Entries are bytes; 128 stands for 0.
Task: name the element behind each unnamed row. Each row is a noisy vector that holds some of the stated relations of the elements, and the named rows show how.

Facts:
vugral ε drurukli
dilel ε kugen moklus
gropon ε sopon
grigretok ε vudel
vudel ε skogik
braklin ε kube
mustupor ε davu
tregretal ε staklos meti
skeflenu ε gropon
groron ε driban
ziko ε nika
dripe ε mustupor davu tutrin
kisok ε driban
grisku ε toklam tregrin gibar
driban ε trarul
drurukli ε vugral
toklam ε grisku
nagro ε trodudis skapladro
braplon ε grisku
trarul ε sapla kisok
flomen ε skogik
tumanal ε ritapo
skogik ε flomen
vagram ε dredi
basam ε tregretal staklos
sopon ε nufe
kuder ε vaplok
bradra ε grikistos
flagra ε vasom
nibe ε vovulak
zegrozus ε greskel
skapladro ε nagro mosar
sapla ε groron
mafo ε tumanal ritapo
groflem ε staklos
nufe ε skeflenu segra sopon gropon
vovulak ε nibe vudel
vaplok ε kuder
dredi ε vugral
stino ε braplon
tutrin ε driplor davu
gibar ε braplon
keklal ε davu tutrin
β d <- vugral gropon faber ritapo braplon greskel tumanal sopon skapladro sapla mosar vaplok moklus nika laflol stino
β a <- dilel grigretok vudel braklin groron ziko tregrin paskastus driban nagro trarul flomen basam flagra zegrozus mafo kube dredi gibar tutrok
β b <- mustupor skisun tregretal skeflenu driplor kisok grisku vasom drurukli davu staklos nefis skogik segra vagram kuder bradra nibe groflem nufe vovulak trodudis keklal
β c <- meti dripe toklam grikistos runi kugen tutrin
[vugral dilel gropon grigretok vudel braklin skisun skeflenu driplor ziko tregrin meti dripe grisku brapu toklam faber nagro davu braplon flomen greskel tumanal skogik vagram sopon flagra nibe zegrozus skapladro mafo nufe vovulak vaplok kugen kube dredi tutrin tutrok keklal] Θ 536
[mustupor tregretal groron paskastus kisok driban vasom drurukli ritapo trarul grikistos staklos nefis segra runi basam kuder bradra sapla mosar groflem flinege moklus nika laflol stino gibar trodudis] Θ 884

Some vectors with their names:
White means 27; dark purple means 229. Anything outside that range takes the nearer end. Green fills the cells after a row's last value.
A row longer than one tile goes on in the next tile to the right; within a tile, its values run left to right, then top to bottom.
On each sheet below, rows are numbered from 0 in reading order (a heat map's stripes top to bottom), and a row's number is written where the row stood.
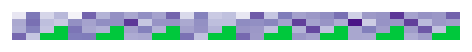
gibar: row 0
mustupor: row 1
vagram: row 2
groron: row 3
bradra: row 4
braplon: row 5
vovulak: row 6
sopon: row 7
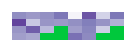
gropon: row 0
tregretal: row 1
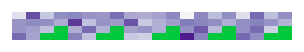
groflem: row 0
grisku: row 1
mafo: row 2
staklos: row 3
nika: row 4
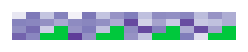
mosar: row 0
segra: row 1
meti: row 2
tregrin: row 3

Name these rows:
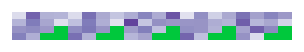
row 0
runi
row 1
grikistos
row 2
nufe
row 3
paskastus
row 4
toklam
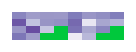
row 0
skogik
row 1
dripe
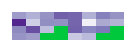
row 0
greskel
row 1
tutrin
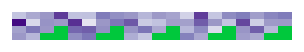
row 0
nibe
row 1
davu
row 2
dredi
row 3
stino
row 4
vugral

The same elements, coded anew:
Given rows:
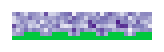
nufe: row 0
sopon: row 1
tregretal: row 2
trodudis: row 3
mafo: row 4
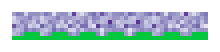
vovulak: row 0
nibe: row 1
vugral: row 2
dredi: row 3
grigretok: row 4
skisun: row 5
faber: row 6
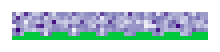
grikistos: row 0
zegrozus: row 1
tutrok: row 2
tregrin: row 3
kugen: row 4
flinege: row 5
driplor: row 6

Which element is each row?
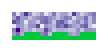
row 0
runi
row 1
laflol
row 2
braplon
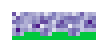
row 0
bradra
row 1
ritapo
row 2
mosar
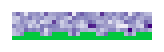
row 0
keklal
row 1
dilel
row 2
vasom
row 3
meti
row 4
mustupor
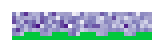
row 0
gibar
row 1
basam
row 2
nika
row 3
grisku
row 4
vagram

